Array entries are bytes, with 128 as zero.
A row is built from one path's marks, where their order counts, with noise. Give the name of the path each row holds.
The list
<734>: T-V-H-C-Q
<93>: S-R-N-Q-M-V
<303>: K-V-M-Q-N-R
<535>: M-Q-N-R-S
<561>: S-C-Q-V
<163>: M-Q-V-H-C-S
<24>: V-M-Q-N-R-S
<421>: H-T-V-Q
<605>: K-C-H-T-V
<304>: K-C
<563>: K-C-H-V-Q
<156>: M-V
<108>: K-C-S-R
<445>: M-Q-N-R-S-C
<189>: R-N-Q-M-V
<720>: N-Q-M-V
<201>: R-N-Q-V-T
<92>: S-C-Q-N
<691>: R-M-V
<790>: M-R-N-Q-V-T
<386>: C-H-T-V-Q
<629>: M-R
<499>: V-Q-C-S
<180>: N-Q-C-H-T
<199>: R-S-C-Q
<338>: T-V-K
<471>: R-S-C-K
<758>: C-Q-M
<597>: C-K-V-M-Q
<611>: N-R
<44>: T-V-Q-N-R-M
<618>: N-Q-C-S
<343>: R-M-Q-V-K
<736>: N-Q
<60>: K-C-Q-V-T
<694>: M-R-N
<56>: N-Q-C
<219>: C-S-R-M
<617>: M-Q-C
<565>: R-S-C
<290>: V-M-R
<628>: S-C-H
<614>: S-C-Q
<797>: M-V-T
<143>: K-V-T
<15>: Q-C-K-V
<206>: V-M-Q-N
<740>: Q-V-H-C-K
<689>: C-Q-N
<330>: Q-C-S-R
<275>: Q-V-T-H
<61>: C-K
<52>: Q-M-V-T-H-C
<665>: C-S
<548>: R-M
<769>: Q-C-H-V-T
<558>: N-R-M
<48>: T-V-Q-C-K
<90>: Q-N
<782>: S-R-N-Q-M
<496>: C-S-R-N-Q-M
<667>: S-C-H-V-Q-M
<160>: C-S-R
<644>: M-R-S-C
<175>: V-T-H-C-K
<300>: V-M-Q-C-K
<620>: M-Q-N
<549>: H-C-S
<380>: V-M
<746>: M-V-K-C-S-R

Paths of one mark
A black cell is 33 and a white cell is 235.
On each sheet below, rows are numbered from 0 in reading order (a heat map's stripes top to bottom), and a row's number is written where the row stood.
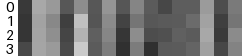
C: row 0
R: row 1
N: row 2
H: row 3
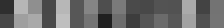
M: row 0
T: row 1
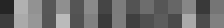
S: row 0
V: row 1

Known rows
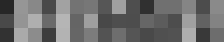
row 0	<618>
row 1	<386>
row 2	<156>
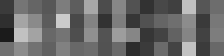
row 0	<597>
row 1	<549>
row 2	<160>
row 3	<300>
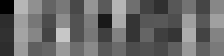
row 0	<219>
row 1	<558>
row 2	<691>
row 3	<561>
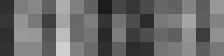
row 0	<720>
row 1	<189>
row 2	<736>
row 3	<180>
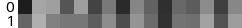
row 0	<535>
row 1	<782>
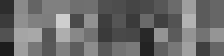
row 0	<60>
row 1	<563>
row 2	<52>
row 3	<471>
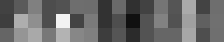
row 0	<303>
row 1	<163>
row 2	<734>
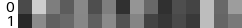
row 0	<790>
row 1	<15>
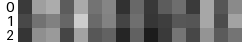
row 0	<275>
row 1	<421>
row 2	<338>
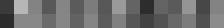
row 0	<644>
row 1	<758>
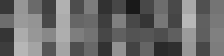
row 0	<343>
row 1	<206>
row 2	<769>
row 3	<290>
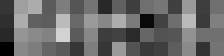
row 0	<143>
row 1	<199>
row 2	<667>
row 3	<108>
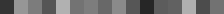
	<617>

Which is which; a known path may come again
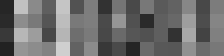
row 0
<628>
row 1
<56>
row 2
<797>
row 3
<667>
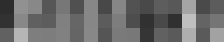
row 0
<61>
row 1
<15>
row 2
<93>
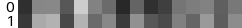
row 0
<180>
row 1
<90>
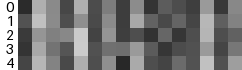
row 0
<548>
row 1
<694>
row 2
<563>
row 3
<499>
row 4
<611>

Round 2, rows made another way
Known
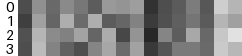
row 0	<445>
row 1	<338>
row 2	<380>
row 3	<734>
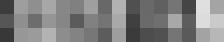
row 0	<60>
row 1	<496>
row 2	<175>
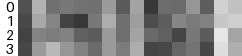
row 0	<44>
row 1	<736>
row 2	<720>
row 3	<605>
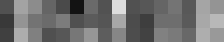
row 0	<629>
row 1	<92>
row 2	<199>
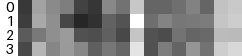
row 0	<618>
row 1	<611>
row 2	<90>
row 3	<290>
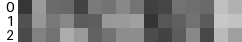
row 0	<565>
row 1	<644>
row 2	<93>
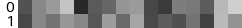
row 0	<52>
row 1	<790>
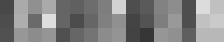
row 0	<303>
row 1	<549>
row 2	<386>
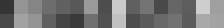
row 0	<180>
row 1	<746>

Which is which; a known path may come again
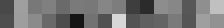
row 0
<614>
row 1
<629>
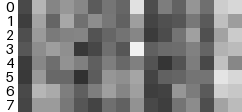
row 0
<290>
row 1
<48>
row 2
<782>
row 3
<330>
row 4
<189>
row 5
<56>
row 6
<563>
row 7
<667>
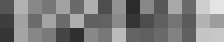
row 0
<380>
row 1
<338>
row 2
<618>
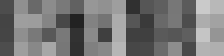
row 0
<445>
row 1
<163>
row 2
<620>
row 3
<535>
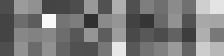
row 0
<558>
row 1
<61>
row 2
<797>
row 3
<160>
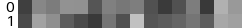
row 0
<561>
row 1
<746>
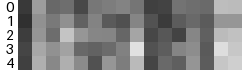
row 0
<565>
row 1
<471>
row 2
<300>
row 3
<303>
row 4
<499>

